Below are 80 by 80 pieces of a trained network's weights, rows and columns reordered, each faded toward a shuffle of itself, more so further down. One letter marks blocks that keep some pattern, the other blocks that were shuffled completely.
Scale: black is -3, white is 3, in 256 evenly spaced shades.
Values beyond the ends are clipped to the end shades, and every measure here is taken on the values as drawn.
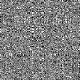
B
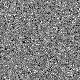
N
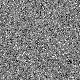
N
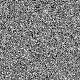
N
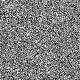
N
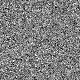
N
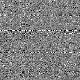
B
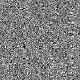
B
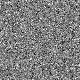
N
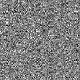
B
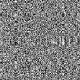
B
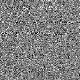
B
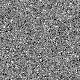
N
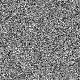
N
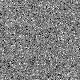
N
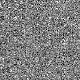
B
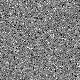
N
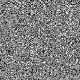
B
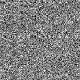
B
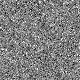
N
